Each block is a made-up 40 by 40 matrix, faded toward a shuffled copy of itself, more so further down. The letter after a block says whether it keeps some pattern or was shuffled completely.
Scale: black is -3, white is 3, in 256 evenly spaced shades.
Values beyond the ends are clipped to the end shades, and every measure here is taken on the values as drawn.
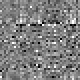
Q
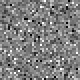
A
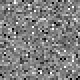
A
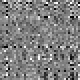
Q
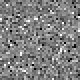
A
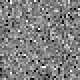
A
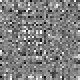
Q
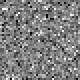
A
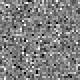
A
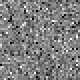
A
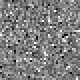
A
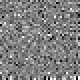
Q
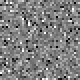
A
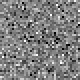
A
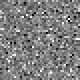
A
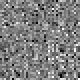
Q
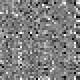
Q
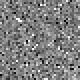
A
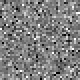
A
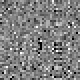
Q
